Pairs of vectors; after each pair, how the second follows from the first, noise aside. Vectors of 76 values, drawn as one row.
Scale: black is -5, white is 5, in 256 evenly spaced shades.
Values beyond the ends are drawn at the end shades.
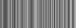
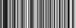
scaled up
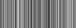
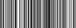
scaled up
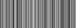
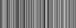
wrapped around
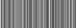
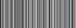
negated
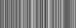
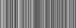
wrapped around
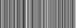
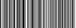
scaled up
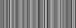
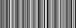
scaled up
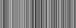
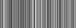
negated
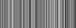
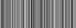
wrapped around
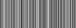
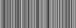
negated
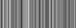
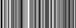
scaled up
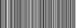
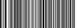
scaled up
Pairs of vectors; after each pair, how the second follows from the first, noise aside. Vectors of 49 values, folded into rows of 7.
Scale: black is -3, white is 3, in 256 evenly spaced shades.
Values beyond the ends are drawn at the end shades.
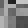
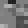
partly zeroed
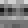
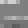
partly zeroed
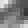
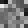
sign-scrambled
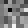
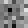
sign-scrambled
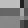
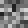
shuffled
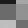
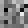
shuffled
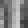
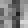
negated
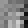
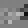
partly zeroed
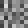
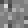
partly zeroed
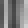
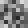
shuffled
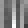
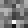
sign-scrambled
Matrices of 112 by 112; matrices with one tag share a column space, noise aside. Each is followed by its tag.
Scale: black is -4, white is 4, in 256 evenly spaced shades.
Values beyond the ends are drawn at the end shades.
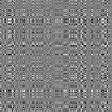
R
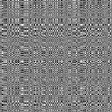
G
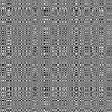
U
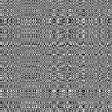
R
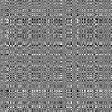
R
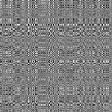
G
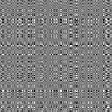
R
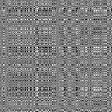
U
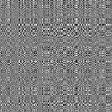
G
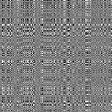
G
